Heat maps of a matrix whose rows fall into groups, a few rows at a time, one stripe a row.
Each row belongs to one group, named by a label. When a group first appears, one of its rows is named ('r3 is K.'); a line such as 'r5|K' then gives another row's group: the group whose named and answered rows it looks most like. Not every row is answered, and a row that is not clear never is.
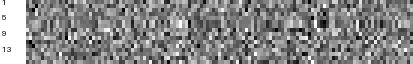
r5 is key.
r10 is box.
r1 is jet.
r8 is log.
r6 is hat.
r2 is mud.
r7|hat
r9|jet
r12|key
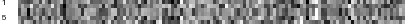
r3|mud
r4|mud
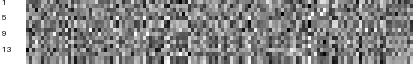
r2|jet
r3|mud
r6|jet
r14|hat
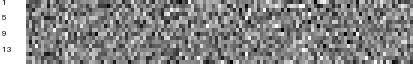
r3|key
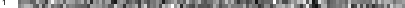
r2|hat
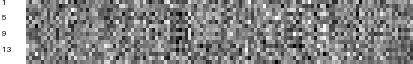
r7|mud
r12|log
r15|jet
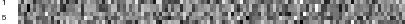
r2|mud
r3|mud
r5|box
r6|jet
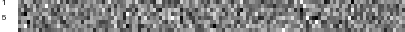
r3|jet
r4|key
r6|mud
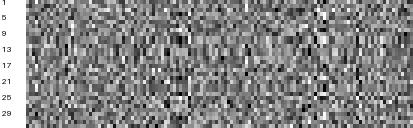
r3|log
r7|box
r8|hat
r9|log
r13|jet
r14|jet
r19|box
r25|hat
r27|jet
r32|log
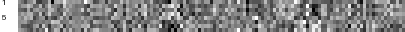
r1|box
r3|key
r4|hat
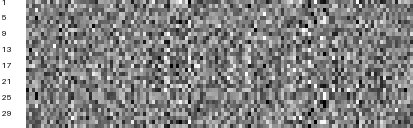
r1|hat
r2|jet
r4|key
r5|mud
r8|box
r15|log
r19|box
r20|log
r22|hat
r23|log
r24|mud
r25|mud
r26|hat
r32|jet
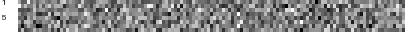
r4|box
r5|key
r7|box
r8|jet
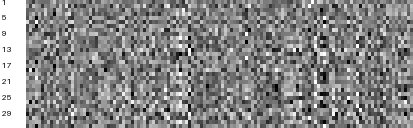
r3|key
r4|key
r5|mud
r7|mud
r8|jet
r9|box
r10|hat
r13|log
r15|box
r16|mud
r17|key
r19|hat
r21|hat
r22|log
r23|log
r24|hat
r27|hat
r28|jet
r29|log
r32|mud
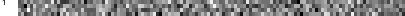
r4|jet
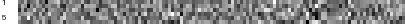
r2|mud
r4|hat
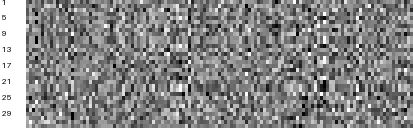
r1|log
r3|jet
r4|mud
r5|hat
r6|mud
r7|log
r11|mud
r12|hat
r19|box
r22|hat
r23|hat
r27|key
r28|log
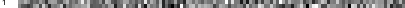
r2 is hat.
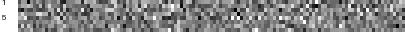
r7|log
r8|key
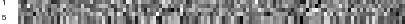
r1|key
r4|log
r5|jet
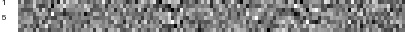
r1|jet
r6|hat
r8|log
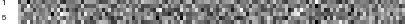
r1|mud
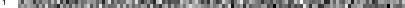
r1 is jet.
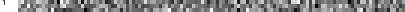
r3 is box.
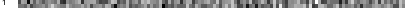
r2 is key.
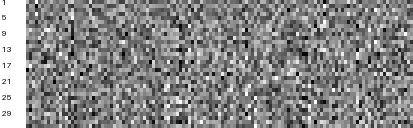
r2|mud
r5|box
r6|mud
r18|log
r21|key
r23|log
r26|hat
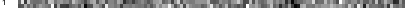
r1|log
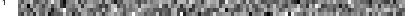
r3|box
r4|log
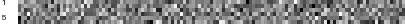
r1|box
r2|key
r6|log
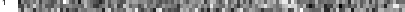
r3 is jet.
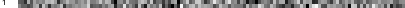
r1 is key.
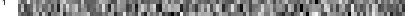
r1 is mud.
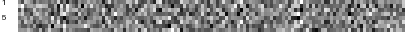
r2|box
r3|jet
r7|box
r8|hat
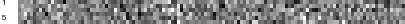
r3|hat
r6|key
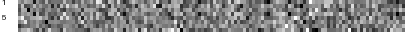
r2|jet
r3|mud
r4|log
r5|box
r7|log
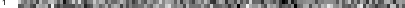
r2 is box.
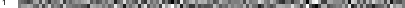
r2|hat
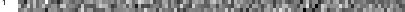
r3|key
